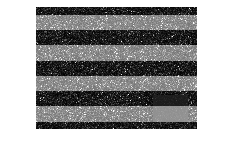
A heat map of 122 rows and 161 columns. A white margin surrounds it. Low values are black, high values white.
Stripes: horizontal, repeating 4 times. Slope: none. Calmest part: bottom right. Odd patch: calmer, in the bottom right.
